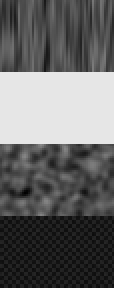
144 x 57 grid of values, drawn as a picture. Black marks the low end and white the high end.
It is made of 4 by 1 panels. Panel 1,1: low, streaked downward. Panel 2,1: very high, flat. Panel 3,1: low, blotchy. Panel 4,1: very low, checkered, faint in contrast.
